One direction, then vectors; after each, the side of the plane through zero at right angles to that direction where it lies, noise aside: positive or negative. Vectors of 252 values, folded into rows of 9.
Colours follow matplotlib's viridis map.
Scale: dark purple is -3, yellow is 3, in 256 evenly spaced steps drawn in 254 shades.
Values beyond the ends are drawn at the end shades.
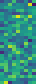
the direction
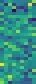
positive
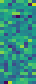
negative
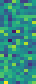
positive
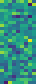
negative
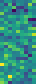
positive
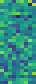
negative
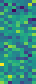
positive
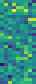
negative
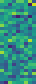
negative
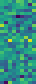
negative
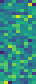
positive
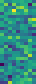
negative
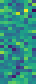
negative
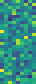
negative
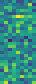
positive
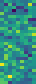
positive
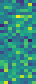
positive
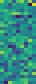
negative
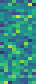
positive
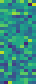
negative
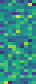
positive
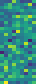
positive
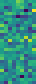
negative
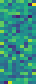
negative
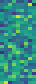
positive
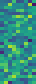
positive
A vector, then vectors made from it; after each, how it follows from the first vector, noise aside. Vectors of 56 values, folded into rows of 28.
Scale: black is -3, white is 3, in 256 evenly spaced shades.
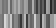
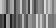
reversed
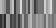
reversed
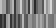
reversed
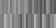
shrunk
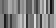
sign-scrambled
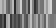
reversed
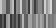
reversed
